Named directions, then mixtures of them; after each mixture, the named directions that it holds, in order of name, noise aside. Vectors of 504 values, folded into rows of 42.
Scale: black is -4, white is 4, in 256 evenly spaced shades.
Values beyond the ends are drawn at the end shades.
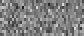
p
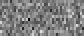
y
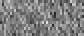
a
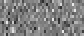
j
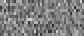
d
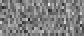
p, y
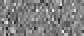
j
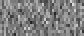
a, j, y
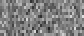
d, p, y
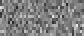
d, p, y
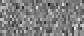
p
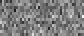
a, p, y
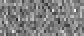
d, j, y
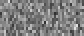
a, p, y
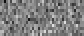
d, j, y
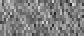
a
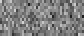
a, p, y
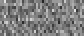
d, j, y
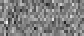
j, p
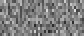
d, j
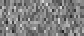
j, y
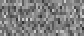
d, j, y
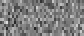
j, p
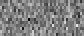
d, y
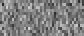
a, p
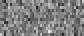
d, j, p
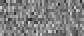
d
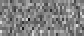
y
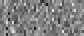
j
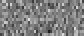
d, p
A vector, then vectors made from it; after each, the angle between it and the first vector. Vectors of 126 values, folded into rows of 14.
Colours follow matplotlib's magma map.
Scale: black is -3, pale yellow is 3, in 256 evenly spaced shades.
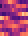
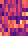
partly aligned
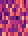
orthogonal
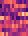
nearly parallel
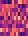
partly opposed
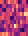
partly aligned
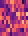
partly aligned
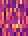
orthogonal
